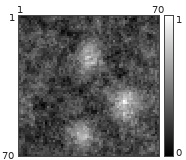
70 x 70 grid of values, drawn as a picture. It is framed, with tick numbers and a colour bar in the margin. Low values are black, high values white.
Most values sit low, with a long tail of high ones. Three bumps rise from the field. The middle right is the ninth with the highest average. Overall the values sit about 30% of the way up the scale. The halves do not mirror each other.
